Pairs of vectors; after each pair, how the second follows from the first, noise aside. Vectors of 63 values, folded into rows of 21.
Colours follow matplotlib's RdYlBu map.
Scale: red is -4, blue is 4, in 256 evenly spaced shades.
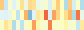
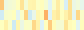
shrunk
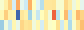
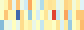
copied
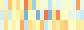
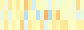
shrunk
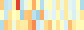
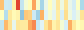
copied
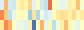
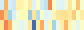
copied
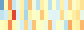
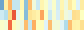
copied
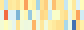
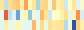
copied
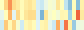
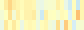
shrunk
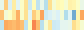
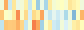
copied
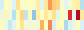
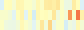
shrunk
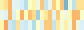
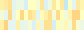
shrunk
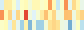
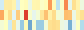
copied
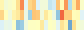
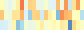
copied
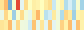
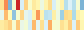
copied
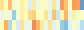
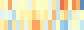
copied
